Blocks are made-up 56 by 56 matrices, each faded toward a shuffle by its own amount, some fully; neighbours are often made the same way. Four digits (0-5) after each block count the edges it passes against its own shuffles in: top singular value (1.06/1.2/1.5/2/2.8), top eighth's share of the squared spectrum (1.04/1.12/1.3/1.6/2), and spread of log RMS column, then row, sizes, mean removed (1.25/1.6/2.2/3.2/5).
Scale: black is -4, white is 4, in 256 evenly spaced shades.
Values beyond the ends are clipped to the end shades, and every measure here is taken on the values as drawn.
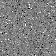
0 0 0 0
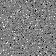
1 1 0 0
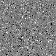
2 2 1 0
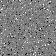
0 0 0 0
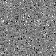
3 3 1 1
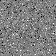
0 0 0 0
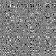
4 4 2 2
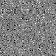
3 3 1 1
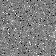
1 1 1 0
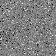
1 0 0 0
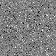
2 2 0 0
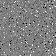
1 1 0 0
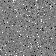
0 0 0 0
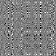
4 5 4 2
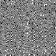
3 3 2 1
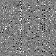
3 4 2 1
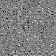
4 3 1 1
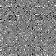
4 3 1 2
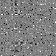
3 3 1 1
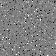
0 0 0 0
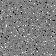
0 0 0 0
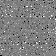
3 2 0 1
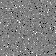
1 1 0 0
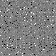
3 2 1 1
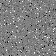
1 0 0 0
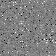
1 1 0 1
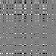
5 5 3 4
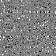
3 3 1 1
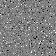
3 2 0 1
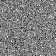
1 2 0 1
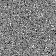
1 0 0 0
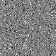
3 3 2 0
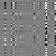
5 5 4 2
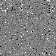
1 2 1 1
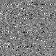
2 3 0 2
